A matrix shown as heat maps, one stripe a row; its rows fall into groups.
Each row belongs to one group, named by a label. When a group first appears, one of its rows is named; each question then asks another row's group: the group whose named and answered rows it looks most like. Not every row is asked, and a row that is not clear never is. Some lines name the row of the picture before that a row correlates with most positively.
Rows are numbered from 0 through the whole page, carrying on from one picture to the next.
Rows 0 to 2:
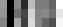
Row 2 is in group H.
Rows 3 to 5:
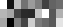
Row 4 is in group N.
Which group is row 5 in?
H
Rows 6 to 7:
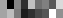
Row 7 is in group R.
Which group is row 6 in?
H
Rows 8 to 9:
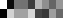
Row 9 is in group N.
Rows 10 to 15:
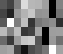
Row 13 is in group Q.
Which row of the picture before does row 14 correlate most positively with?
9
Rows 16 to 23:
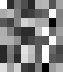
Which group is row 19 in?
N
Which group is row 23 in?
Q
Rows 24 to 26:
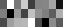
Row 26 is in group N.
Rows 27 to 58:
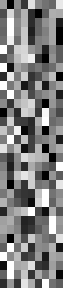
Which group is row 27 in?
H
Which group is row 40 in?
N
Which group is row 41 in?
Q
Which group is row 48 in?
N
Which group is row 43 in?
Q
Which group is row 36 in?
Q
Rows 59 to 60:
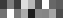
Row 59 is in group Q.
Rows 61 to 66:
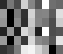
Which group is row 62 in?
H
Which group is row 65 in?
H
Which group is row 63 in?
H
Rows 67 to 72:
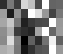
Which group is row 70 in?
N
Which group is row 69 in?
R
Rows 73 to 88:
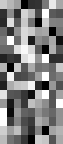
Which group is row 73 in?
R
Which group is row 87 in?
Q
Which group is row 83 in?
N
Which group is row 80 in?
H
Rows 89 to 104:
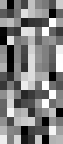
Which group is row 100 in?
N
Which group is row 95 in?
H
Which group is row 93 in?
N
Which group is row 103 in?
R
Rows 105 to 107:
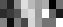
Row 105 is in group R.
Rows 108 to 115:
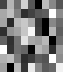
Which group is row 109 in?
R
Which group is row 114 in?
R
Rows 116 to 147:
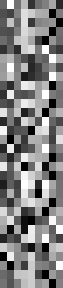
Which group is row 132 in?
N
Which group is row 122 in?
R
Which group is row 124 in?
R
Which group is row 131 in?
H
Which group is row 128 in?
Q
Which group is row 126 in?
N
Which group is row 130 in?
N
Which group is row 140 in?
R
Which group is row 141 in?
H
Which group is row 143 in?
Q
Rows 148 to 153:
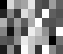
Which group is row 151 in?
H
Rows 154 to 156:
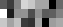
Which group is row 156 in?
Q
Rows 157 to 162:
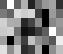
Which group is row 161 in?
H
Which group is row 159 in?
Q
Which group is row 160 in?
R
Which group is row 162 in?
Q
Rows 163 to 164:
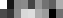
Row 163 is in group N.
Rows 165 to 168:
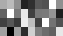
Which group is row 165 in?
R
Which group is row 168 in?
H
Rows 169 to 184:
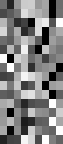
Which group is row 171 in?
N
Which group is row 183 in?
H
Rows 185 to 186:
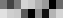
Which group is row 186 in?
Q
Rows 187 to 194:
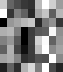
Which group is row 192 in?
N
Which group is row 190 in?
R
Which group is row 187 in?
N
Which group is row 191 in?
N
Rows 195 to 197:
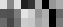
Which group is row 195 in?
Q
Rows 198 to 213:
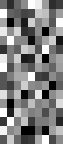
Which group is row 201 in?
Q
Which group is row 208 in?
Q
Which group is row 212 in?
Q
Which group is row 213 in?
N
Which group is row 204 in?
Q
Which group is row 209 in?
H
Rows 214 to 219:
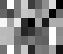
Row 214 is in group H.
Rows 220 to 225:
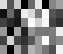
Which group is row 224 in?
N
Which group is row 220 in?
Q
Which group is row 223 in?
H
